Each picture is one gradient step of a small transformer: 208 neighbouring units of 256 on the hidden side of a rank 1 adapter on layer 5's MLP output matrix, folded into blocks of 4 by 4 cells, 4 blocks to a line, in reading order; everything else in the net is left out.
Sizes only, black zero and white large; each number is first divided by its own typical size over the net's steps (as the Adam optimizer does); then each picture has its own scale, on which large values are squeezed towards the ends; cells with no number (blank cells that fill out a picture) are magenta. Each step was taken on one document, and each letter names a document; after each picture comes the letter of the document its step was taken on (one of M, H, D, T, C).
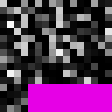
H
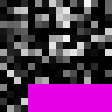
H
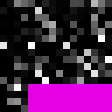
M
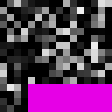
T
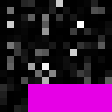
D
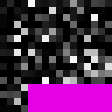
M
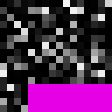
T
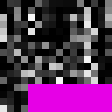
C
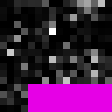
M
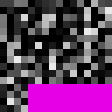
C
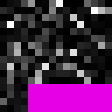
D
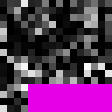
C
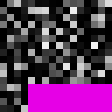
T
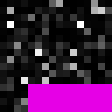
D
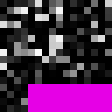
H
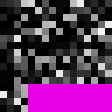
M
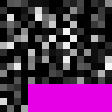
T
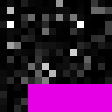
D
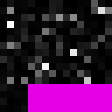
D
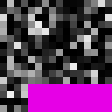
C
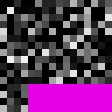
C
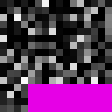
C
